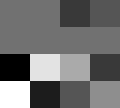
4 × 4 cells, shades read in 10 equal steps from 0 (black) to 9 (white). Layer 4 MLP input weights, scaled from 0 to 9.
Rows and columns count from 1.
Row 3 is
0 8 6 2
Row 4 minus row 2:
5 -3 -1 1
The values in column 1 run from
0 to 9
